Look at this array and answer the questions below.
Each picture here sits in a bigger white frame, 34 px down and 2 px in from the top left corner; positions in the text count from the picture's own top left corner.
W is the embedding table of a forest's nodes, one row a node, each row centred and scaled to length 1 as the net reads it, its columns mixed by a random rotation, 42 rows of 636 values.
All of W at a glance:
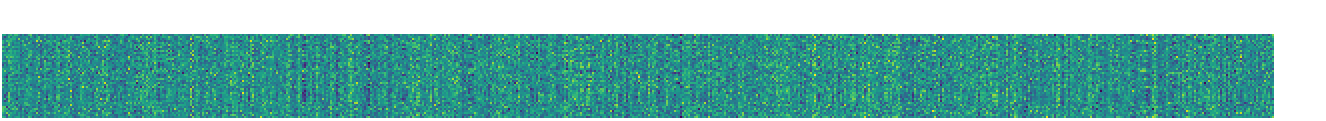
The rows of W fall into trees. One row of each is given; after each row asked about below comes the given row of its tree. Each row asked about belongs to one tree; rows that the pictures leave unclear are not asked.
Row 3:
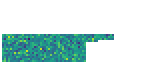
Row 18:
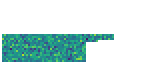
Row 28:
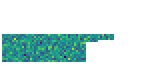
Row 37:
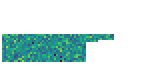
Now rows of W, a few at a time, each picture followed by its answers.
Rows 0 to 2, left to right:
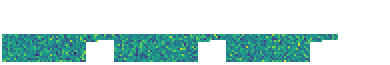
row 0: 18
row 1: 28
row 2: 28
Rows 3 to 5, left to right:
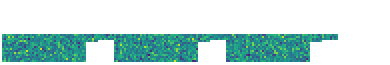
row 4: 18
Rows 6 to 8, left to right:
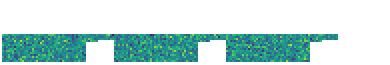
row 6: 37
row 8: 18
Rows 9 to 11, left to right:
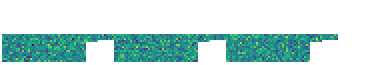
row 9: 28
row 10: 18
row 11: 3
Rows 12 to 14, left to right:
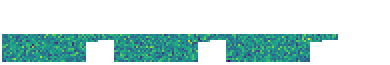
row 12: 28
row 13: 18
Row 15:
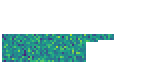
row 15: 28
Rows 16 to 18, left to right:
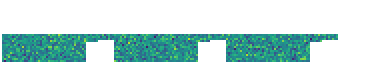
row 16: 28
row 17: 3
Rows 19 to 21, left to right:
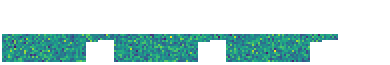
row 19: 37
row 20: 28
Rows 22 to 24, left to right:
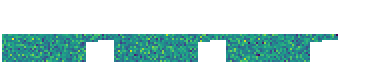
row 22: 18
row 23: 28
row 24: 37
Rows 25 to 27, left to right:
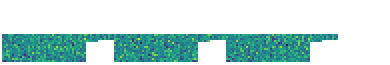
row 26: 18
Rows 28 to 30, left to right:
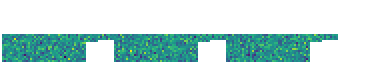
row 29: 28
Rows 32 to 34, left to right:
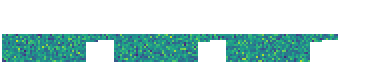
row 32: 28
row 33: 28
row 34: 37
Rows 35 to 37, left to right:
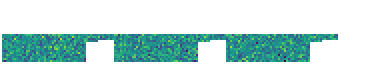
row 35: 28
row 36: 18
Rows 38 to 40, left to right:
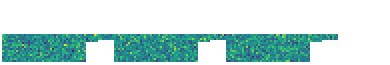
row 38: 18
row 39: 3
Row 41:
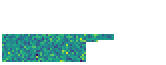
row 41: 18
